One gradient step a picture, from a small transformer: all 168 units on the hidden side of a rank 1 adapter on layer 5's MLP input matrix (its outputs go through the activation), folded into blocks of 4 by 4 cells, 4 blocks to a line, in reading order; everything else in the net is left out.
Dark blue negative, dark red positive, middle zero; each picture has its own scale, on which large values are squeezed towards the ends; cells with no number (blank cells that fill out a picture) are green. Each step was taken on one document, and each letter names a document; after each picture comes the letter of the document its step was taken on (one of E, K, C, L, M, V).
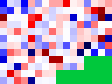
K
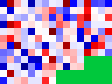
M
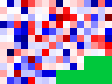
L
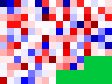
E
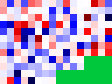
L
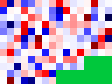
L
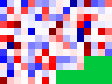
M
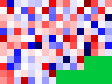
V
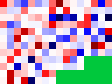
L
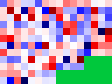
V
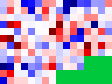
M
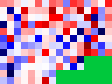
V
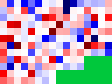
M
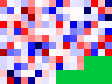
K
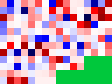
K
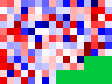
V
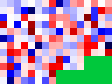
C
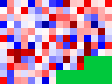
V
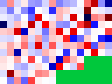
K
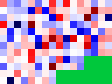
C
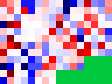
M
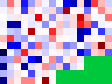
M
